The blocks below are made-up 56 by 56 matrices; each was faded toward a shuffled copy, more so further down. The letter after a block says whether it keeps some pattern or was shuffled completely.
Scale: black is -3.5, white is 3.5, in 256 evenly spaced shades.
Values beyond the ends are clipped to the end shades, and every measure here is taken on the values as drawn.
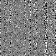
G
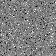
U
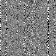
G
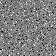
U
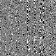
G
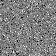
U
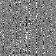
G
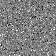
U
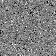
U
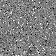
U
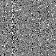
G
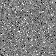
U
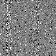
G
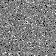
U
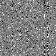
G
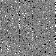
G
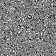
U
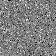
U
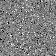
U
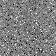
U
